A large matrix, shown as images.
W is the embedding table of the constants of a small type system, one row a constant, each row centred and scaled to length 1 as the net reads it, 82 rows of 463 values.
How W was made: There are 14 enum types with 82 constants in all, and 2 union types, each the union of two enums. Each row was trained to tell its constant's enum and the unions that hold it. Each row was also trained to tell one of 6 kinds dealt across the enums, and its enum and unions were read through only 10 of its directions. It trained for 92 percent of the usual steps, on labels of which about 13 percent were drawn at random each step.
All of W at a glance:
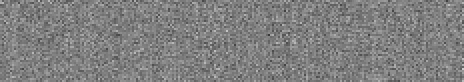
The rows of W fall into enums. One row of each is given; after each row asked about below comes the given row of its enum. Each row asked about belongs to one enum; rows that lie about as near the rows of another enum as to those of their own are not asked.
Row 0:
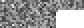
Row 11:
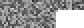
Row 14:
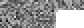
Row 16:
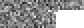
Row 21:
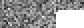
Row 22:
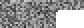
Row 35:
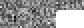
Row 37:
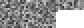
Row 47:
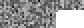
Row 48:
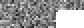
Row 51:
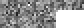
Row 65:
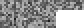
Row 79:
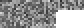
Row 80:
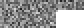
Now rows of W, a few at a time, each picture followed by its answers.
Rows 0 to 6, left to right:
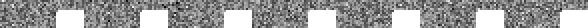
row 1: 0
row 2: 35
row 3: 37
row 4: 79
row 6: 21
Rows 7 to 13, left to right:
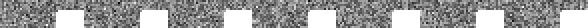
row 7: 47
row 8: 48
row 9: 37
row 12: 80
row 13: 35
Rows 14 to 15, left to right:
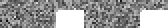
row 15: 37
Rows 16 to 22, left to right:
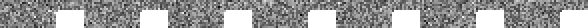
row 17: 21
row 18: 35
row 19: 22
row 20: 65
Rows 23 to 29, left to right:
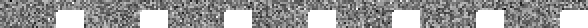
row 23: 16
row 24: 80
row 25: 0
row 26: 65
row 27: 48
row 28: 48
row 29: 35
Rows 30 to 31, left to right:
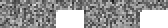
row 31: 0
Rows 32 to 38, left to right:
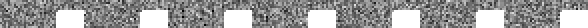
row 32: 22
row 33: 16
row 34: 65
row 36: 14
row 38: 79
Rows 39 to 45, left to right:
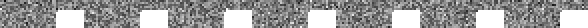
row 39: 21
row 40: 35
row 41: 11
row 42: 79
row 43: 80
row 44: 22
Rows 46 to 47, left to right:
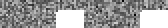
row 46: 79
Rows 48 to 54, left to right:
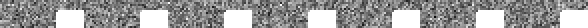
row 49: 37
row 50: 22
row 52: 21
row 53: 65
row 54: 48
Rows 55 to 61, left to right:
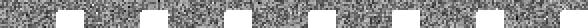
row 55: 47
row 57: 79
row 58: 65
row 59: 37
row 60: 11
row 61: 48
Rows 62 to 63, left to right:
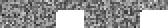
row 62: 65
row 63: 48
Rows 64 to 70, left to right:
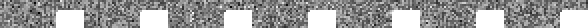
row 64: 47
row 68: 80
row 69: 80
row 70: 79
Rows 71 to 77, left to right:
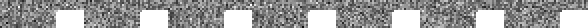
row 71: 37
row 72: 47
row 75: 21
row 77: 21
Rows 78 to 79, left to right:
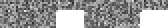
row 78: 80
